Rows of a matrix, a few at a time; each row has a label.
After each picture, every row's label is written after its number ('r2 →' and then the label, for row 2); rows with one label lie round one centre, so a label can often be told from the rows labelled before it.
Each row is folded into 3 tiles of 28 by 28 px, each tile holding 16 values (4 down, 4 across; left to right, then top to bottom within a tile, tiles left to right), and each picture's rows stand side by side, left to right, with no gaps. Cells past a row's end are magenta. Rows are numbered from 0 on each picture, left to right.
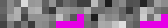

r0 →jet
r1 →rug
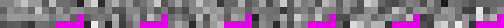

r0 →jet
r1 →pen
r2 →pen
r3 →pen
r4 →rug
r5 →rug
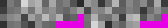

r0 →jet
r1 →pen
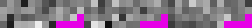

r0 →rug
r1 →pen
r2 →jet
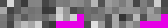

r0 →rug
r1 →pen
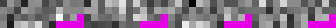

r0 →rug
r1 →jet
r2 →rug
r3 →pen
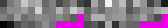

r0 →jet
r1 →jet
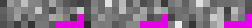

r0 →jet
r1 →jet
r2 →pen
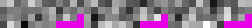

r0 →pen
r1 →rug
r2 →rug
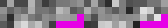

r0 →rug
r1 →rug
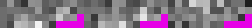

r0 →rug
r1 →rug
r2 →jet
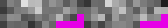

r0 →jet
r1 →jet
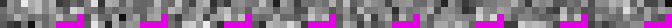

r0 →jet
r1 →pen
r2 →rug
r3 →rug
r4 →pen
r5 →rug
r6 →rug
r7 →jet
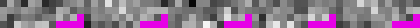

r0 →rug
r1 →jet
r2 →rug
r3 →rug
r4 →jet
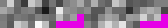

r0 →rug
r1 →rug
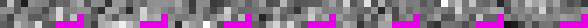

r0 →rug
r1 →rug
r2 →rug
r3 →rug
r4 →pen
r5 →jet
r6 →jet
